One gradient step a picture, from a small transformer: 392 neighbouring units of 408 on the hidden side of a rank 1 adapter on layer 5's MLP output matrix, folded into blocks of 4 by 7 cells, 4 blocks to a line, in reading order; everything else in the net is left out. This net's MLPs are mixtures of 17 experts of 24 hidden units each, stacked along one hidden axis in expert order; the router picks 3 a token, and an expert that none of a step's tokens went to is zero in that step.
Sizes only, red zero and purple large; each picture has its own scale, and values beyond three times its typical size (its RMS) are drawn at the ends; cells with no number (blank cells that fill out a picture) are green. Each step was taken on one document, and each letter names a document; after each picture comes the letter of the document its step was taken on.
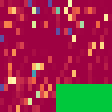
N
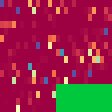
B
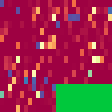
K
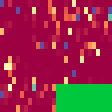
K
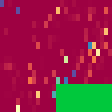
B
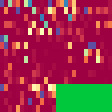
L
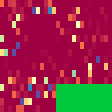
N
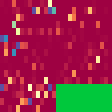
N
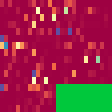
L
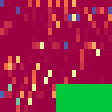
K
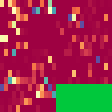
N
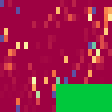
B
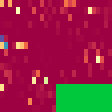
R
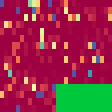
K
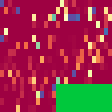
B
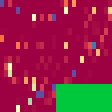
K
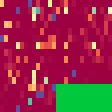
K
